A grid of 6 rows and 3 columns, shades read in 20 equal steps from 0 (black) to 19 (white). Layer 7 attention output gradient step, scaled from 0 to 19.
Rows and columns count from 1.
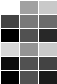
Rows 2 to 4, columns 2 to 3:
9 8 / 6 3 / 11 15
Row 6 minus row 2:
-5 -3 -6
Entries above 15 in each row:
1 0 0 1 0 0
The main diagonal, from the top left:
19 9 3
